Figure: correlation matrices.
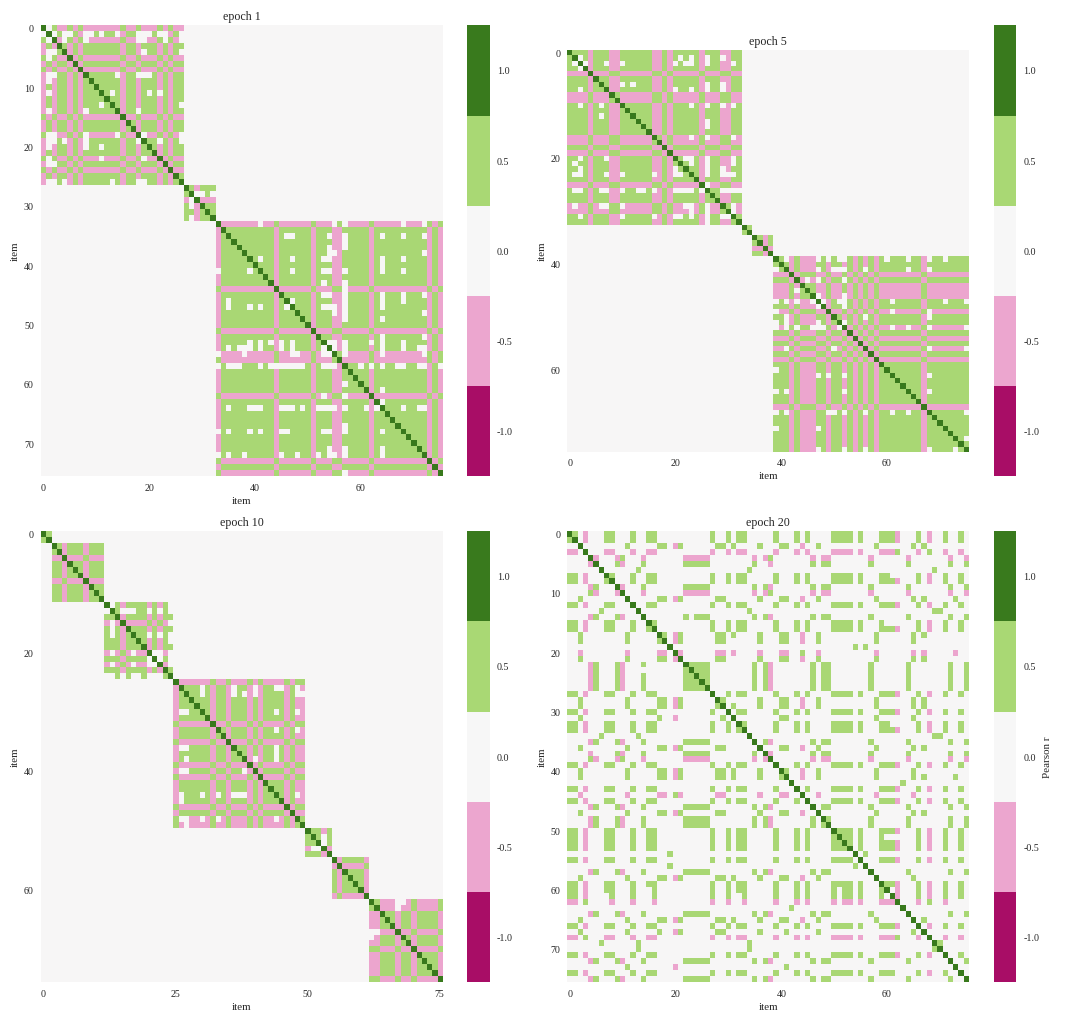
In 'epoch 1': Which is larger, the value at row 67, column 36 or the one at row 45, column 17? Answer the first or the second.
the first
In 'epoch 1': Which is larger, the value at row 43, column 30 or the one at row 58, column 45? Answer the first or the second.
the second
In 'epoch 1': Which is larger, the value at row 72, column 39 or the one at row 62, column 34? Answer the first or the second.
the first
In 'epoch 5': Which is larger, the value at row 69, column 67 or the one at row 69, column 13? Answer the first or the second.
the second
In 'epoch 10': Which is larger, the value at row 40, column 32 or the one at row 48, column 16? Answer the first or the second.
the second
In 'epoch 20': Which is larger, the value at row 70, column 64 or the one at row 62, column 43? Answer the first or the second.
the first
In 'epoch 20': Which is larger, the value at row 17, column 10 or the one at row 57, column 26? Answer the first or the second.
the second
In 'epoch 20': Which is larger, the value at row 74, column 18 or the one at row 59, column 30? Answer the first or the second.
the second
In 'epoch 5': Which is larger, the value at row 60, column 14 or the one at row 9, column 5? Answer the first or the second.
the first
